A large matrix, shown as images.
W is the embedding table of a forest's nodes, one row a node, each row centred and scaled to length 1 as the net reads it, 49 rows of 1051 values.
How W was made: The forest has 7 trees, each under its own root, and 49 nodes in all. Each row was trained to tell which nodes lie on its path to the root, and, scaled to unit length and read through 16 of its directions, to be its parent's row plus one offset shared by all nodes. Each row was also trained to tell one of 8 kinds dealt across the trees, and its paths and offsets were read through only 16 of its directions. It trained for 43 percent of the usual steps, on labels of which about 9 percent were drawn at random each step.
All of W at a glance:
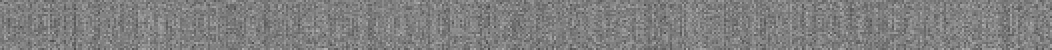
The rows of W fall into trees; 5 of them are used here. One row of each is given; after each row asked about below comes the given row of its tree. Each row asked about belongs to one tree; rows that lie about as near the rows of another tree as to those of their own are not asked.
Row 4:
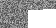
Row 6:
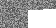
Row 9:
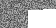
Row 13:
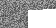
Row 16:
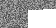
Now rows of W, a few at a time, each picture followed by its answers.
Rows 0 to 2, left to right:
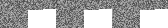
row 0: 16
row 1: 13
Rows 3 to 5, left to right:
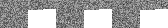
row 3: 16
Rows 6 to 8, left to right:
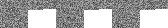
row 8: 9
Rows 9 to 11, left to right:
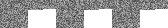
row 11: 16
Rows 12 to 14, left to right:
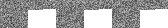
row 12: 4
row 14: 16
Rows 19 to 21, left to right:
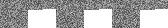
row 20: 4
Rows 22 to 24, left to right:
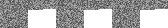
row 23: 9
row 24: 4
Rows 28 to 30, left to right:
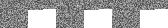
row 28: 9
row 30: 4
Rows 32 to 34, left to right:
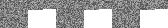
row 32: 4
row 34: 13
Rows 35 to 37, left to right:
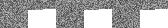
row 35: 9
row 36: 13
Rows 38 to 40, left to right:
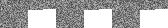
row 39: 13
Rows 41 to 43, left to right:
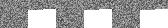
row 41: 16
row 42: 6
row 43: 6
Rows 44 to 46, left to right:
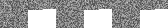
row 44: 4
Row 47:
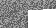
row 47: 13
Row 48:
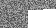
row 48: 4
